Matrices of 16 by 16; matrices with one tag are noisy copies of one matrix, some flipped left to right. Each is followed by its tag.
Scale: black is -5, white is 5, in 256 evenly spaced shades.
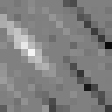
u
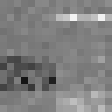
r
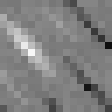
u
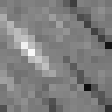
u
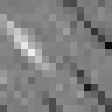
u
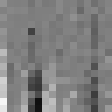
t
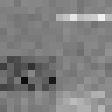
r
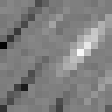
u
